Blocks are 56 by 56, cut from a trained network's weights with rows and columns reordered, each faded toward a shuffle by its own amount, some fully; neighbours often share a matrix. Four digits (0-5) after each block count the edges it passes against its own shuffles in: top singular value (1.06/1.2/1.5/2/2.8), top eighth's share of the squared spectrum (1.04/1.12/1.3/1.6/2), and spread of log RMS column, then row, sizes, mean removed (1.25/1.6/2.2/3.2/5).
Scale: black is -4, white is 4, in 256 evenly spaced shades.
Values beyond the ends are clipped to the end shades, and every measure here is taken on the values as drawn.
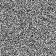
0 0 0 0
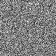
2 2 0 0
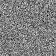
0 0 0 0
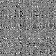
3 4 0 3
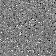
1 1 0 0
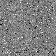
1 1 0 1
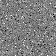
0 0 0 0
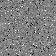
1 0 0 0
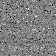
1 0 0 0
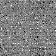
2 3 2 1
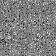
1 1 0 1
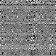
3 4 3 2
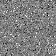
1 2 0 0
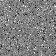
0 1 0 0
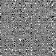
2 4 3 1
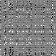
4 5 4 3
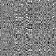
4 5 3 2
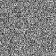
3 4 0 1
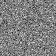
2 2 0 0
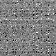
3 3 2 1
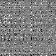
3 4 3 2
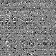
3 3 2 1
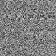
3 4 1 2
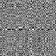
4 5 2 3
